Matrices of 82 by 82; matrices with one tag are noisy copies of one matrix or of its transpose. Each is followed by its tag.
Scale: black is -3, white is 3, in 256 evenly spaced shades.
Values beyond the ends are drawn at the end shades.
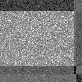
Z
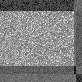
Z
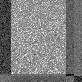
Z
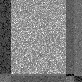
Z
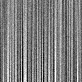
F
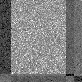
Z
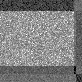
Z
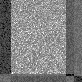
Z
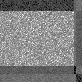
Z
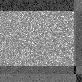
Z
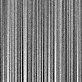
F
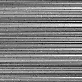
F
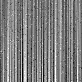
F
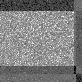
Z
